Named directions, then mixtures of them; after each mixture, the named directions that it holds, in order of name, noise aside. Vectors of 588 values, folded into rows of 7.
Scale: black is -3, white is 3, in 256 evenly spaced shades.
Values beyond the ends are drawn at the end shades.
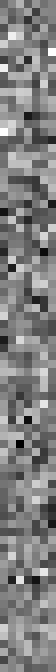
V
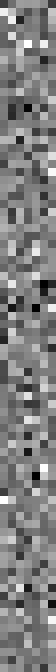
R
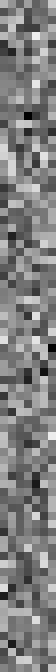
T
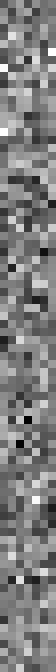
V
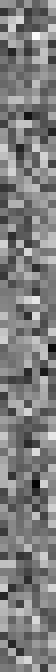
T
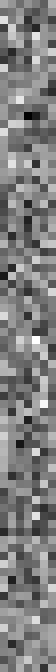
T, V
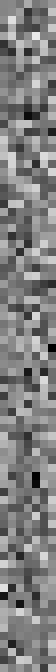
R, T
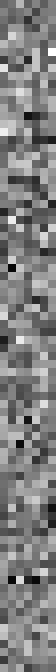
V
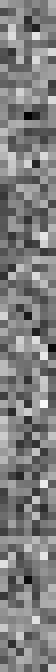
T, V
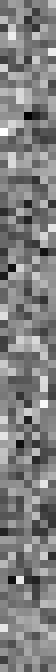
T, V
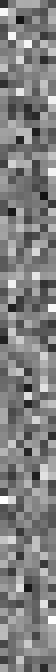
R, V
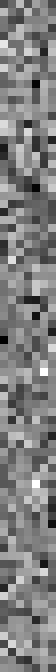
T, V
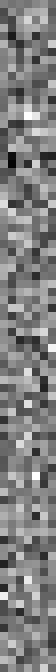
R, T, V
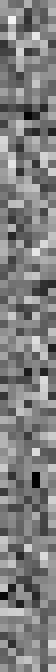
R, T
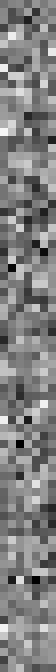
V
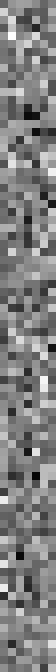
R, T, V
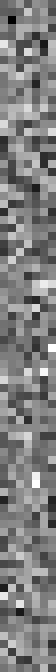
R, T, V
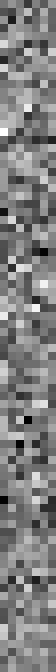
R, V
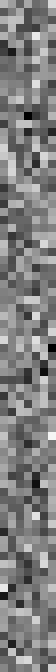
T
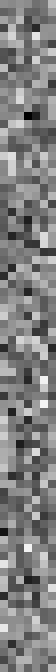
T, V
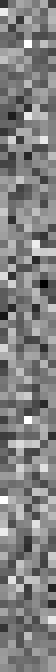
R, T, V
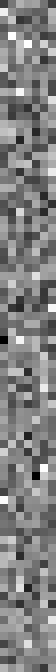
R, V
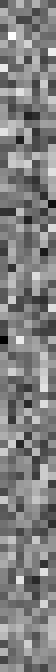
R, V
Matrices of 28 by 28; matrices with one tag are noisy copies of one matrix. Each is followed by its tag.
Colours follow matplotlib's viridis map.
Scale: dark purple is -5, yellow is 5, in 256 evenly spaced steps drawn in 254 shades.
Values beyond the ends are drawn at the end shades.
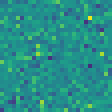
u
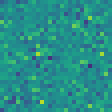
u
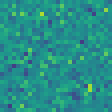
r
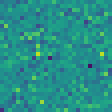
u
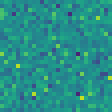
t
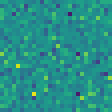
t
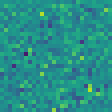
r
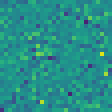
u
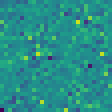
u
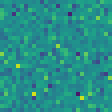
t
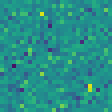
r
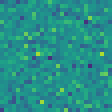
u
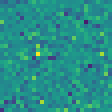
u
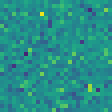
r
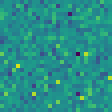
t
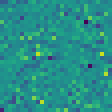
u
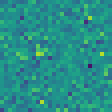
u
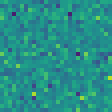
t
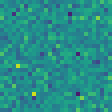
t
